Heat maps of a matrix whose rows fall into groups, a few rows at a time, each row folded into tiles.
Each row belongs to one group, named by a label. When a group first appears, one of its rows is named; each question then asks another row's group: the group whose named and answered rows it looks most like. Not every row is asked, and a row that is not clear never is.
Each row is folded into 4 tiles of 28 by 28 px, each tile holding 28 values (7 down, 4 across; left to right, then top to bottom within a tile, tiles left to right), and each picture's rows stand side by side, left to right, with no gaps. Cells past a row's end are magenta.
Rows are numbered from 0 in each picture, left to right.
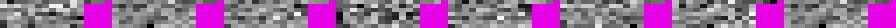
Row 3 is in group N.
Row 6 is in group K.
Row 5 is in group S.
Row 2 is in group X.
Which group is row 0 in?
S
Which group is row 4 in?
X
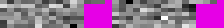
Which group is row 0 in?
S
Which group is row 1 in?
X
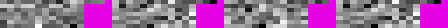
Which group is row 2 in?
K
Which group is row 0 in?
S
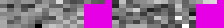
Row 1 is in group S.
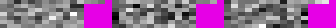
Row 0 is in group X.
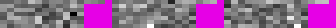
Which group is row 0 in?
N
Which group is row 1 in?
S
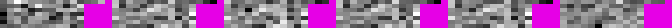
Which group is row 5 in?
K
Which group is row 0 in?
N
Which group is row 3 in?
K
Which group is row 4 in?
K
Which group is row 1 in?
K
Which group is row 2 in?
K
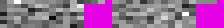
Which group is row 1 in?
X
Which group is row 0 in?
N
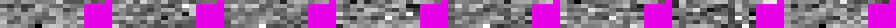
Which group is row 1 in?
N
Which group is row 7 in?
K
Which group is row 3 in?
X
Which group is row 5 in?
X
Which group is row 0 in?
K
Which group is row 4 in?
S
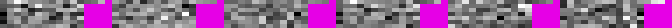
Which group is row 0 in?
N
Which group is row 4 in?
N
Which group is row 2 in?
N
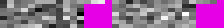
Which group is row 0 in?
S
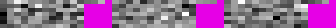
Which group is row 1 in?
X
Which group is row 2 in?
N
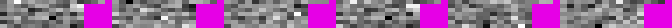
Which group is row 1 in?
X
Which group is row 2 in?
X
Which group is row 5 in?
K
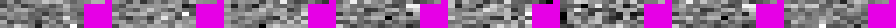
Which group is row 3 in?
N
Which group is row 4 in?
K
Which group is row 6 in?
N
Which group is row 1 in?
X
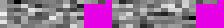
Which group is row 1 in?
S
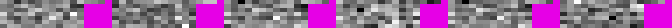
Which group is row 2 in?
X
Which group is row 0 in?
X
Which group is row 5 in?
N
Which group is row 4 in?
X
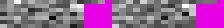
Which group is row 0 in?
N
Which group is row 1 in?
N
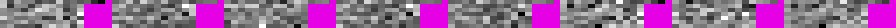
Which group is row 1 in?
N
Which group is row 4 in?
N
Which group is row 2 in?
S
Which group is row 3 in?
N
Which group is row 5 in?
K
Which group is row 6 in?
X
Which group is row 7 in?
K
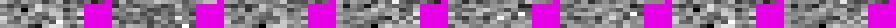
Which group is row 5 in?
X
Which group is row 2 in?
K
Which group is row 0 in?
K
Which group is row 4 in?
X
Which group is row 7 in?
K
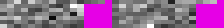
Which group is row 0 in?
N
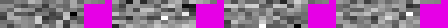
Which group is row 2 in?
S
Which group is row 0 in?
N
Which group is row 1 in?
X
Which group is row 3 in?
X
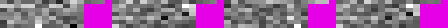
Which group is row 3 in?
N
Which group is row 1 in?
N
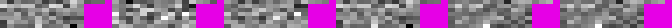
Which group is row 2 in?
X
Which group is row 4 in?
S
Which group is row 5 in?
S
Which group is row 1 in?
X
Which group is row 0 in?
S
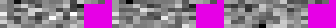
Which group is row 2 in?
K
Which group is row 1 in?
X
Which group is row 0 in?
X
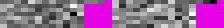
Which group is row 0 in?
N
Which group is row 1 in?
K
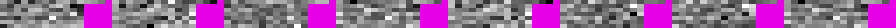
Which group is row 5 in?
N
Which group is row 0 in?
X
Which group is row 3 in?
X
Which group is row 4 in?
K
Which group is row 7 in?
X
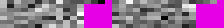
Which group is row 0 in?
K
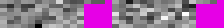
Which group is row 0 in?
K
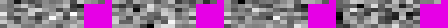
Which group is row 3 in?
N
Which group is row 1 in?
K
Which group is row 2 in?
X
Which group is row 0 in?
X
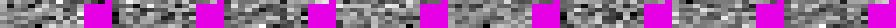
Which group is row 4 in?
K
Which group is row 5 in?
N
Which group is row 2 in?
S
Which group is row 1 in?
N
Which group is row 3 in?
S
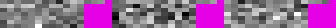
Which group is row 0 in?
S
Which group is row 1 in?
N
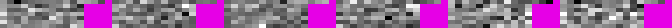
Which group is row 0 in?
X
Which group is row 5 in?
X
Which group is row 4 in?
K
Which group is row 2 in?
S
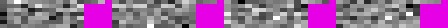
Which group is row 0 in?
N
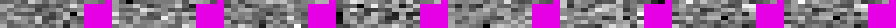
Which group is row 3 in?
N
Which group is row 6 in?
N
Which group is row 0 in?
N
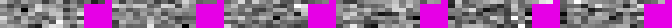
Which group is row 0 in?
K
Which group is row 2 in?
N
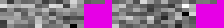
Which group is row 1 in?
N
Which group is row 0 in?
S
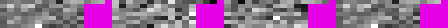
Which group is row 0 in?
S
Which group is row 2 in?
X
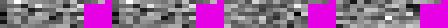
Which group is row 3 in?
X
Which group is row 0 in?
N
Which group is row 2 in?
N
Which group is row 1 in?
N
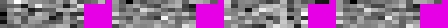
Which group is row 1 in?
X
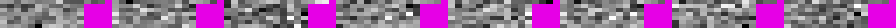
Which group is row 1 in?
X
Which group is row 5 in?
X
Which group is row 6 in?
S
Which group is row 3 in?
X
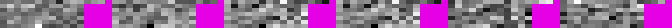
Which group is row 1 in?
K
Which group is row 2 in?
K
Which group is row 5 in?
N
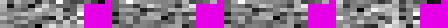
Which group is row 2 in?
N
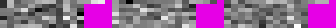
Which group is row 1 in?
X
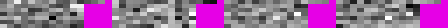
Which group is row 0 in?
N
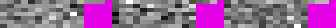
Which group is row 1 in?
N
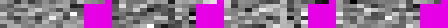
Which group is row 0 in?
X
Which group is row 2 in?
K
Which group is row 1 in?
S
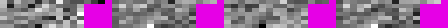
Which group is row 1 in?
S
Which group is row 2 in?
K
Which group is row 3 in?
S
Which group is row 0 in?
K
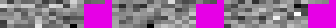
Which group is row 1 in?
K
